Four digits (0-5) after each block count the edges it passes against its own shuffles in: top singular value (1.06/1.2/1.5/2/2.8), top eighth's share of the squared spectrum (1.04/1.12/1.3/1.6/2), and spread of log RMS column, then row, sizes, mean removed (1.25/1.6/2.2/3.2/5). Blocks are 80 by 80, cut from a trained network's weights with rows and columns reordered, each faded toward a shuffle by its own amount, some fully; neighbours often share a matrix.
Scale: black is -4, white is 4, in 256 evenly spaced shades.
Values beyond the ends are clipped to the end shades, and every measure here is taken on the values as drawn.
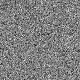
0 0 0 0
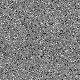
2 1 0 0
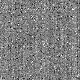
3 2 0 2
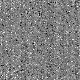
2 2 0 1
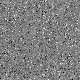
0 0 0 0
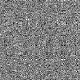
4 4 2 2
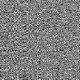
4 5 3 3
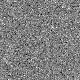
1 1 0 0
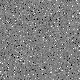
0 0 0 0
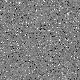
0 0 0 0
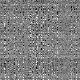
3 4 4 1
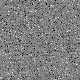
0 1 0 0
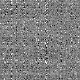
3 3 3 1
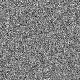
2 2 0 0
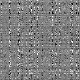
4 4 4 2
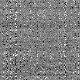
3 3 3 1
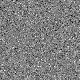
1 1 0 0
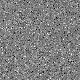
1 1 0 0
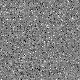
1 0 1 0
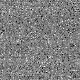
2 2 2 0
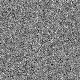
1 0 0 0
